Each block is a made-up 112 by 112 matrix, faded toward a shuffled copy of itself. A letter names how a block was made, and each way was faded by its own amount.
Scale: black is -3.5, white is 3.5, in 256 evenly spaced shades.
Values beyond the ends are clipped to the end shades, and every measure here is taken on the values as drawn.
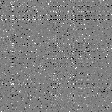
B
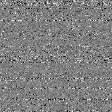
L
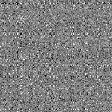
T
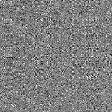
T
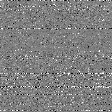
L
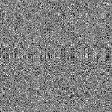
T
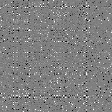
B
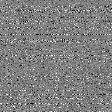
L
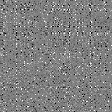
B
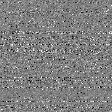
L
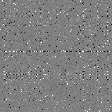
B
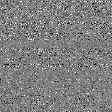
L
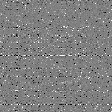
B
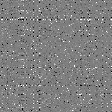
B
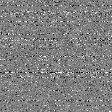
L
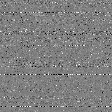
L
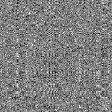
T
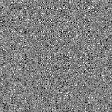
T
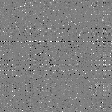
B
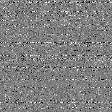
L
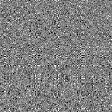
T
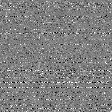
L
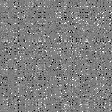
B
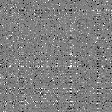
B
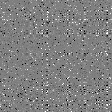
B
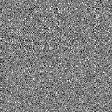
T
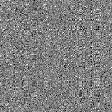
T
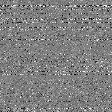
L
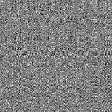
T
